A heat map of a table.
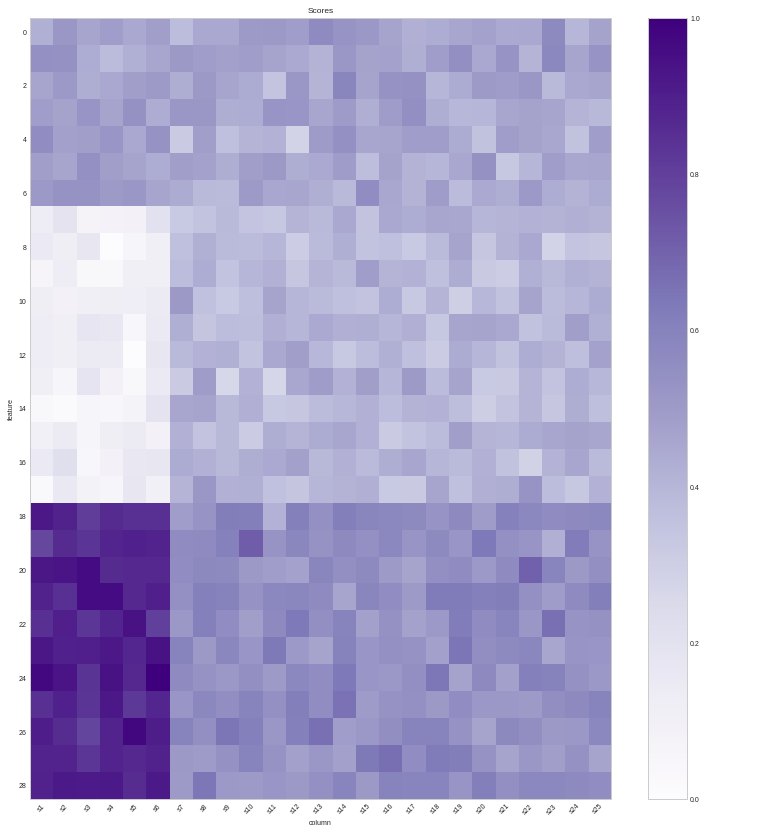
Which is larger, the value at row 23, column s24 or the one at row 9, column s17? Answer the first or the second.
the first
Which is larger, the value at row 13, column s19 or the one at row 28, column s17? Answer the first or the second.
the second
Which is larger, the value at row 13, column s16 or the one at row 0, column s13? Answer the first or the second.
the second
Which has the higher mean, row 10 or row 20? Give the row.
20
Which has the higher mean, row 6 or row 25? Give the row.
25
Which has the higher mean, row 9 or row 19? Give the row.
19
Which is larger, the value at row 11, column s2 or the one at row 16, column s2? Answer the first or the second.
the second
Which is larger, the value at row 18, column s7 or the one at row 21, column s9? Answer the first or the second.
the second
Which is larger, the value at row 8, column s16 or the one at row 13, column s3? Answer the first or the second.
the first
